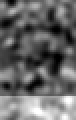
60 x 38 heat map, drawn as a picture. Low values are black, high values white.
There are no lone odd cells. The bottom part is higher, past a seam about 80% of the way down. No regular stripes run through it.
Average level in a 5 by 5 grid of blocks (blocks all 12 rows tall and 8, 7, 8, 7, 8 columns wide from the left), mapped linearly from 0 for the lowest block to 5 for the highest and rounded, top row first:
1 2 2 2 2
1 1 1 1 1
1 1 1 0 2
2 2 1 2 2
4 4 5 4 5
